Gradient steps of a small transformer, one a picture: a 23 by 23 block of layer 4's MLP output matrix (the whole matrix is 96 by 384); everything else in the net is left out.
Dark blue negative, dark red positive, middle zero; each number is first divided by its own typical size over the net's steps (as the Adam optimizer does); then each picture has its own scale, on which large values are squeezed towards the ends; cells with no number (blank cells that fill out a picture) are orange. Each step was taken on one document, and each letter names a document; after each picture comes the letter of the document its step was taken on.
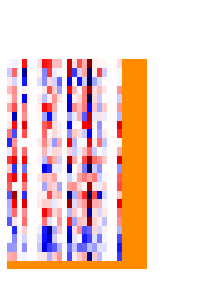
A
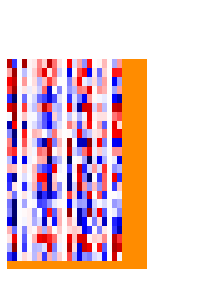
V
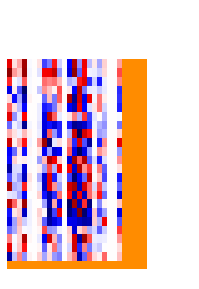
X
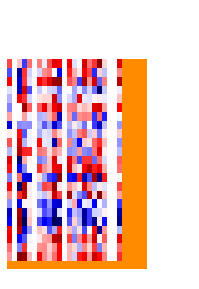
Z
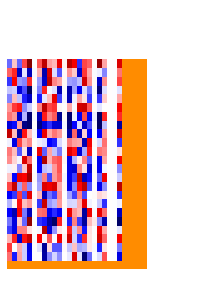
V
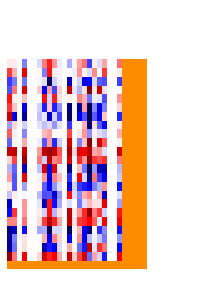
A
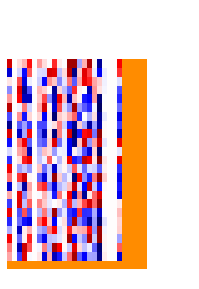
Z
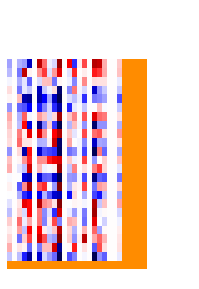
Z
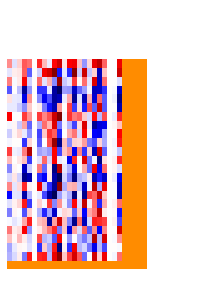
Z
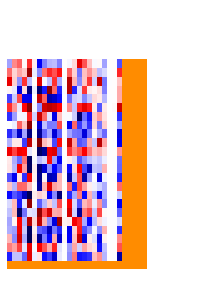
V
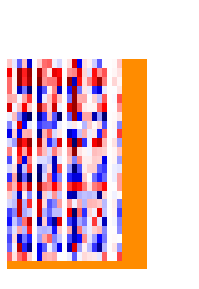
V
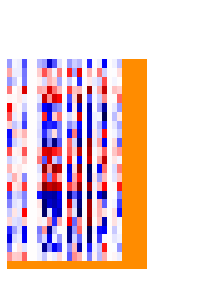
A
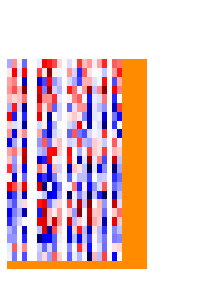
A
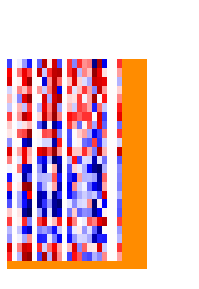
X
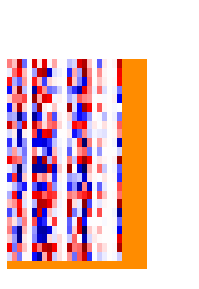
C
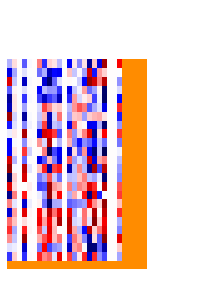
X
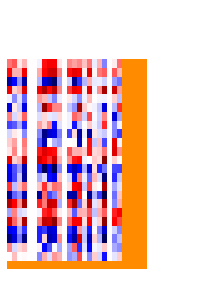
A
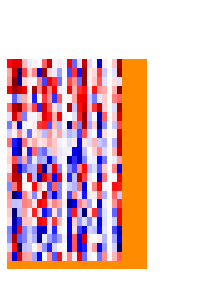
C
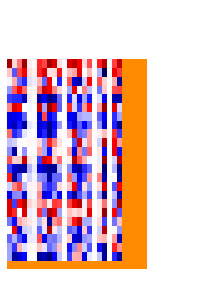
V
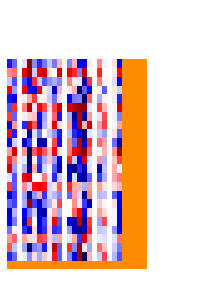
C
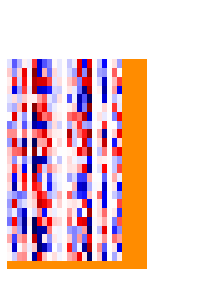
C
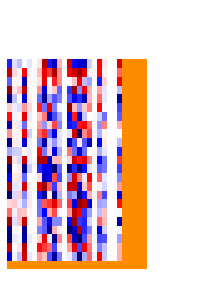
X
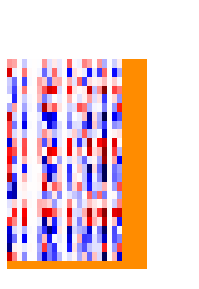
A
